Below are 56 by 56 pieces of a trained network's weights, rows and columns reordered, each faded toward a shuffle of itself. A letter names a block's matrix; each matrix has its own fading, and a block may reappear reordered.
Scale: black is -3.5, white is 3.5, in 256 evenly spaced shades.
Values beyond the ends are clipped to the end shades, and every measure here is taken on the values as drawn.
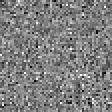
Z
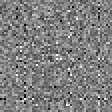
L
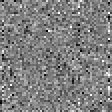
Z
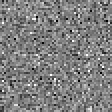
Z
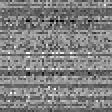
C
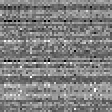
C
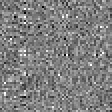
L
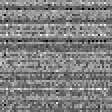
C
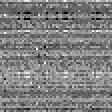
C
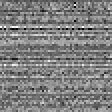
C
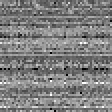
C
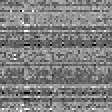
C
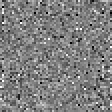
Z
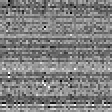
C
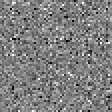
Z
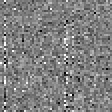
L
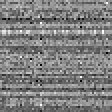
C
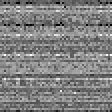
C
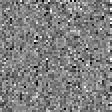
Z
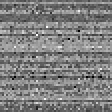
C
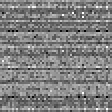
C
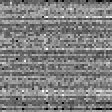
C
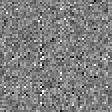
L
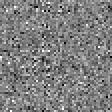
Z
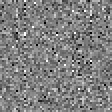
Z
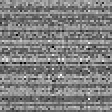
C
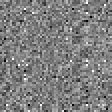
L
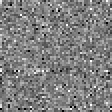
Z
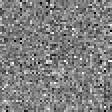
Z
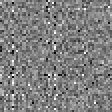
L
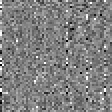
L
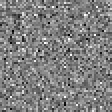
Z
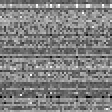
C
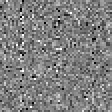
Z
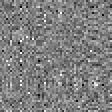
L
